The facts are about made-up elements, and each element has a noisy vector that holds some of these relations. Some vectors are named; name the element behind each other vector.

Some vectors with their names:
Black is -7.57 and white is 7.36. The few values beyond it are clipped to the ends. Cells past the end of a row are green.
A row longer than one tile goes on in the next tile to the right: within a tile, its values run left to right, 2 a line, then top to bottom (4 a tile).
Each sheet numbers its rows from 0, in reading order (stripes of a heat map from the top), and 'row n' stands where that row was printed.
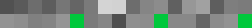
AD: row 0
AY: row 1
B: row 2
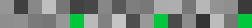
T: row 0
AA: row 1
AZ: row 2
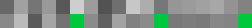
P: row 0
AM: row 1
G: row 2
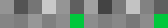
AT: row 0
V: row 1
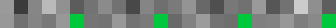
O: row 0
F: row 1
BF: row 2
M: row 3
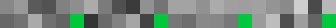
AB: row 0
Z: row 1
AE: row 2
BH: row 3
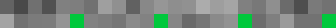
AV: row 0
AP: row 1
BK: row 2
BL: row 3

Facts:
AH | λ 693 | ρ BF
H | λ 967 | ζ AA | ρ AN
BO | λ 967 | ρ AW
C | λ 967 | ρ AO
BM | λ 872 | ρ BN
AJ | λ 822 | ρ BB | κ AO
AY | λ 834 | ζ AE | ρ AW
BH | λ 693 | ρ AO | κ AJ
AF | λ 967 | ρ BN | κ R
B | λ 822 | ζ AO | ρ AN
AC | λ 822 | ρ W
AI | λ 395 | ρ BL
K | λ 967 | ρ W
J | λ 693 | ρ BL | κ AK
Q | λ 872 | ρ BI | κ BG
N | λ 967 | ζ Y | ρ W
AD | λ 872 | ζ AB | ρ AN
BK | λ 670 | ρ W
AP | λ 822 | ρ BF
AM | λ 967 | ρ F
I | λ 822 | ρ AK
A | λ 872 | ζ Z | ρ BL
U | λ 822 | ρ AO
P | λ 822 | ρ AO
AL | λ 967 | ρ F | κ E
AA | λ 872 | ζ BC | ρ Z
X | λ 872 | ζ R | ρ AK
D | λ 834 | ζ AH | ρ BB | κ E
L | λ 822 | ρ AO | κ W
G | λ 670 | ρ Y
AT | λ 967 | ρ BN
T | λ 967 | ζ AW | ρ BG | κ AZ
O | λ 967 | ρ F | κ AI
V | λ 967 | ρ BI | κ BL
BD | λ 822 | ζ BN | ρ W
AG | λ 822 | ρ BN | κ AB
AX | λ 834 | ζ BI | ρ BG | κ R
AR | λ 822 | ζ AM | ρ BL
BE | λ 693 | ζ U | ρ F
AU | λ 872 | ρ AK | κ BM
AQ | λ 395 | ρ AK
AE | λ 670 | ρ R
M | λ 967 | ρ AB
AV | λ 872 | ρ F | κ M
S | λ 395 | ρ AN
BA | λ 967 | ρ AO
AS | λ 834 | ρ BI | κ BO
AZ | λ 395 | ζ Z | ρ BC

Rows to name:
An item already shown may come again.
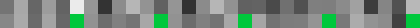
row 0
U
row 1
AL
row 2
AL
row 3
AV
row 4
AO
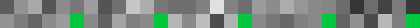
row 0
BD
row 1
AM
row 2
H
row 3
J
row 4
A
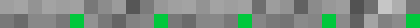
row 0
AH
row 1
AG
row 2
AH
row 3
I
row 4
AM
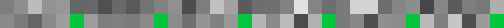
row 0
BE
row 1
AU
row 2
K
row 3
H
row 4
AY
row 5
AA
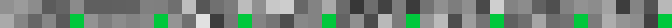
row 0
AJ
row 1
BM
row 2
BC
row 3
AS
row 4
A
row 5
L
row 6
R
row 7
AO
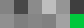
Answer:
N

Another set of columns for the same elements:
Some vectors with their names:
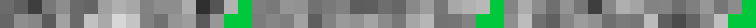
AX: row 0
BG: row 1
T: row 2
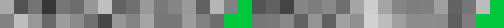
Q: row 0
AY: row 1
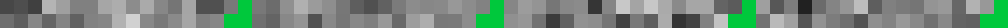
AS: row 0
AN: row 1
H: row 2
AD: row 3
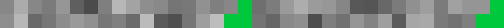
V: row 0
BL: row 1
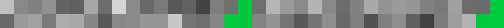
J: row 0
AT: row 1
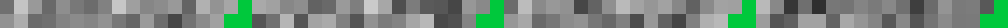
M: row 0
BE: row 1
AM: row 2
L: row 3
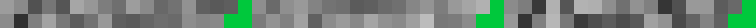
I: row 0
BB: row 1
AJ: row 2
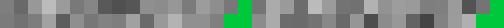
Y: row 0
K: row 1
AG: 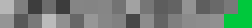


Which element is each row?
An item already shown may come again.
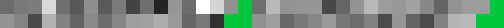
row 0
AO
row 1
AM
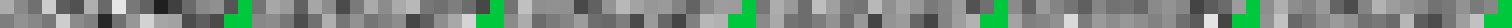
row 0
BH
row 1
AF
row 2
AM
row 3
K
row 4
AE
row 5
V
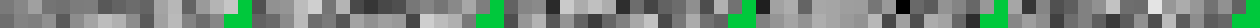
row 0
E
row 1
Z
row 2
A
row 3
AZ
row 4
AA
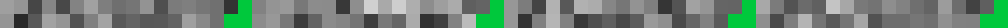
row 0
U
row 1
H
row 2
AJ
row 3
AC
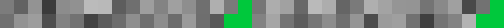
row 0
BM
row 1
N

